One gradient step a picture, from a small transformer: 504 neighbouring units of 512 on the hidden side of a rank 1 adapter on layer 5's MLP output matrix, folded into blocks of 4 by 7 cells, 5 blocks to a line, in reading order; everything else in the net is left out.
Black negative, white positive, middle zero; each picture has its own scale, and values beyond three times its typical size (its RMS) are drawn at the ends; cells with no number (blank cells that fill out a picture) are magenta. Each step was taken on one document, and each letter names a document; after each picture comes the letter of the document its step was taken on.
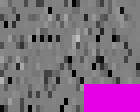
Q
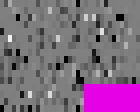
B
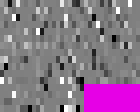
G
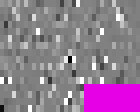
Q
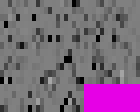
Q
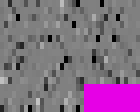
Q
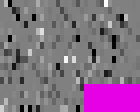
B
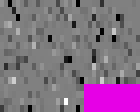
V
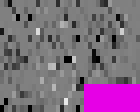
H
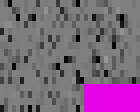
H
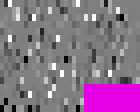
H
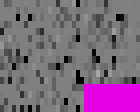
B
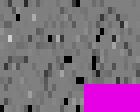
V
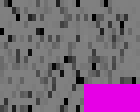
H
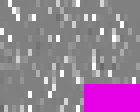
B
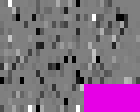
H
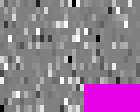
G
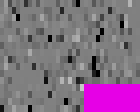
G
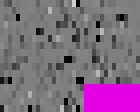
Q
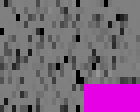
B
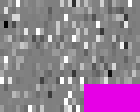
G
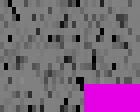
G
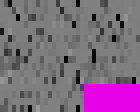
B
